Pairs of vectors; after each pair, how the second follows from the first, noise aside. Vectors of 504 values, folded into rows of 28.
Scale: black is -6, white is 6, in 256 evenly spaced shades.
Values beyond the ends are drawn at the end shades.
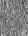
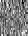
scaled up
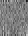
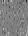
partly zeroed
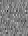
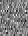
scaled up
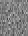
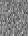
negated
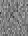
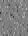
partly zeroed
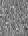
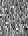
scaled up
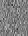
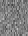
sign-scrambled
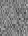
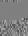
partly zeroed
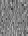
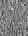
negated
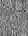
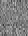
reversed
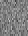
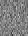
reversed
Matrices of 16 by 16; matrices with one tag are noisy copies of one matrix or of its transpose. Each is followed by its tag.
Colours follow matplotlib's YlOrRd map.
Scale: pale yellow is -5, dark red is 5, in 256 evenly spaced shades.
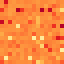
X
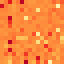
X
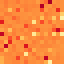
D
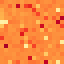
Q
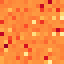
D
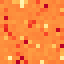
Q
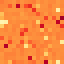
Q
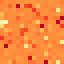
Q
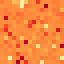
Q
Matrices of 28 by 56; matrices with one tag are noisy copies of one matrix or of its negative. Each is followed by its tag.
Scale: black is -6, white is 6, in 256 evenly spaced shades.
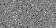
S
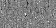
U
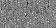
U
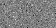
S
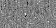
U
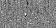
U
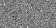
S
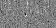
U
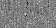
U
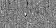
U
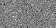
S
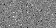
S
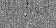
U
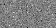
S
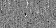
U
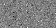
S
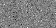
S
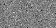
S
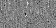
U
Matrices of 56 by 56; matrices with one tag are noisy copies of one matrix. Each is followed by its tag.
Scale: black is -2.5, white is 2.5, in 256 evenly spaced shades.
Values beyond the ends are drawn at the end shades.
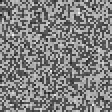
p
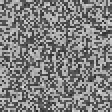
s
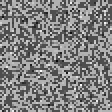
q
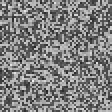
q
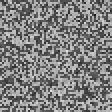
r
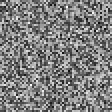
p
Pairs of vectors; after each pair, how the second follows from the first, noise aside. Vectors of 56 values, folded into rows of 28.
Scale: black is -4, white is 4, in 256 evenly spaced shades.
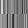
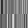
negated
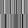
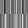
negated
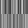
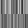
negated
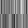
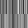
shuffled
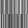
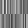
shuffled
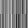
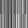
negated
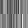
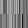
negated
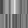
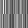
shuffled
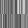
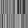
negated
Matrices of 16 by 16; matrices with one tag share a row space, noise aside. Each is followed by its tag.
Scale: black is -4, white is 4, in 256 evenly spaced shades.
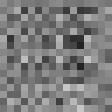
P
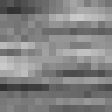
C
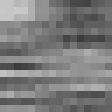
C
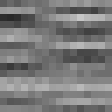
C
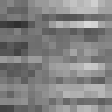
C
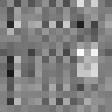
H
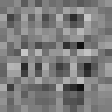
P
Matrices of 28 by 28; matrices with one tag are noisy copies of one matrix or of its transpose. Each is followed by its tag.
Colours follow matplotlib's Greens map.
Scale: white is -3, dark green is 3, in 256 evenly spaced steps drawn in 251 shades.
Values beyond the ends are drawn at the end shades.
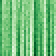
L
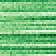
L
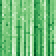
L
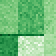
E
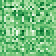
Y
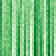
L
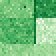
E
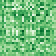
Y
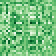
Y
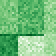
E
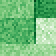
E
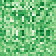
Y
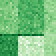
E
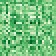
Y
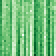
L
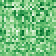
Y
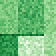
E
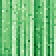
L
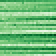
L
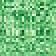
Y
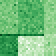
E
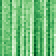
L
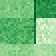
E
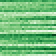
L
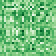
Y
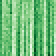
L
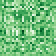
Y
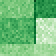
E
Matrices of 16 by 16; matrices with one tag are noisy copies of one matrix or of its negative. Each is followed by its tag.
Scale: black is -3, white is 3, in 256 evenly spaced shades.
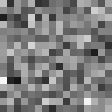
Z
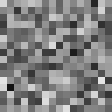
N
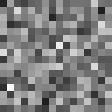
N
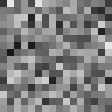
Z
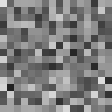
N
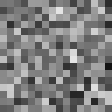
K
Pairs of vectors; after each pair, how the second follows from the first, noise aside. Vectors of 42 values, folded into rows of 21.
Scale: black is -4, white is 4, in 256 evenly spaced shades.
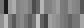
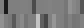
partly zeroed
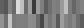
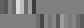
partly zeroed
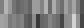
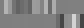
partly zeroed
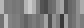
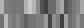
copied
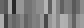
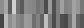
negated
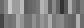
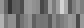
negated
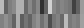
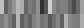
copied
